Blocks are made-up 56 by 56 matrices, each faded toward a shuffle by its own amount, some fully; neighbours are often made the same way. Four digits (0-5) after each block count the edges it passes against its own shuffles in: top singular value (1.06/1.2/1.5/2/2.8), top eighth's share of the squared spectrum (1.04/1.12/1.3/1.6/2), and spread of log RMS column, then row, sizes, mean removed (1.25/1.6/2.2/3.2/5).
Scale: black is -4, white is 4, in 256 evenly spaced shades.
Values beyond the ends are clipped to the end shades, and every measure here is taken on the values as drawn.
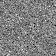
0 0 0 0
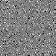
4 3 1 1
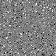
3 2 0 1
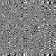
4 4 2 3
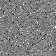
2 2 0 1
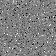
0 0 0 0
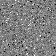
0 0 0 0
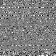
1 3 0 3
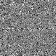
1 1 0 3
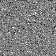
0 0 0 0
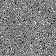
0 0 0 0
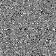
1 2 0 2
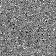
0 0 0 0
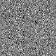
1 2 3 0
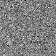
1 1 0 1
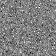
0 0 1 0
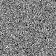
1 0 0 0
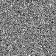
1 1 0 0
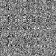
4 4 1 2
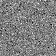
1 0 0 0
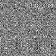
3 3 1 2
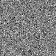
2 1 0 0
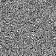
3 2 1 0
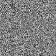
3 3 1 1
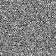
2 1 0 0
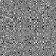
4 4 2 2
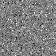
2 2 0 0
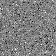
1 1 0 0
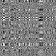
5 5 3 3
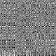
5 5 3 3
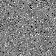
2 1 0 0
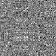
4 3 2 2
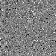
3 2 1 1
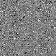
3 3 1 1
